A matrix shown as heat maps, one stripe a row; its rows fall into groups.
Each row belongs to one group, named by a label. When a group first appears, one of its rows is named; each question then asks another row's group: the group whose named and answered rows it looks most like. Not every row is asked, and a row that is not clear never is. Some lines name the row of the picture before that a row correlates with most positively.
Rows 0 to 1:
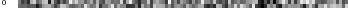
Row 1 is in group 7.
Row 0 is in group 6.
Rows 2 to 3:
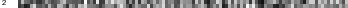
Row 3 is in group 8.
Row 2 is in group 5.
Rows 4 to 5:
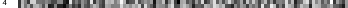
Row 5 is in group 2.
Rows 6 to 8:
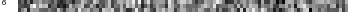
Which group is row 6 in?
2
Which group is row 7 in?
6
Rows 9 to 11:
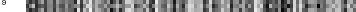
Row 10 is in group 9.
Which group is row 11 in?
9
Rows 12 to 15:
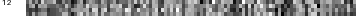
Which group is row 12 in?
2
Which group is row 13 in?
8
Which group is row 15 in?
8
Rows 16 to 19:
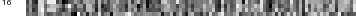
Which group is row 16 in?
6
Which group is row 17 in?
6
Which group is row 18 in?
6
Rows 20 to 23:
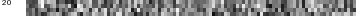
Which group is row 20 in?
6
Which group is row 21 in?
6
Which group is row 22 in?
8
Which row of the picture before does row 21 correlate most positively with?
17
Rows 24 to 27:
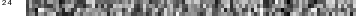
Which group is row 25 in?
5
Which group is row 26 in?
8
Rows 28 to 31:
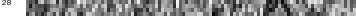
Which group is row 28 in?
6
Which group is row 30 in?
7
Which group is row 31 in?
9
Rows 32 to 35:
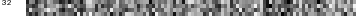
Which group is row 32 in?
9
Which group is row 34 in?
2
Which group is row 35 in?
9
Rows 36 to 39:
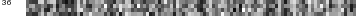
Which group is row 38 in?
7
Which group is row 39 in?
9
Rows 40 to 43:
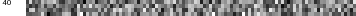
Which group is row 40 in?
2
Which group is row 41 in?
9
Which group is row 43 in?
8
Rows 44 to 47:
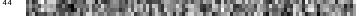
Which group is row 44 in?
6
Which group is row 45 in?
2
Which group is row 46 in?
2
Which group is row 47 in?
9
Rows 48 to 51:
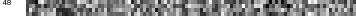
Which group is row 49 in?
9
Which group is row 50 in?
5
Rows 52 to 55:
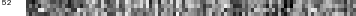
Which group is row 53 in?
2
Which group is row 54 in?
8
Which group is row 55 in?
7
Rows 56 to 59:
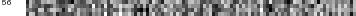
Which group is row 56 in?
2
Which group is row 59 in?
5
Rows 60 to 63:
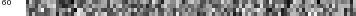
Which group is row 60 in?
2
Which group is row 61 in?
7
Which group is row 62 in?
6
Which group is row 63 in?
7
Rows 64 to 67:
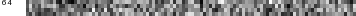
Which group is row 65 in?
2
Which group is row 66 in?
5
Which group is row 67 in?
9
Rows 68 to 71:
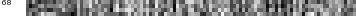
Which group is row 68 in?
9
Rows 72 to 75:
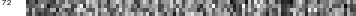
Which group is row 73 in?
8
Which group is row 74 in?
7
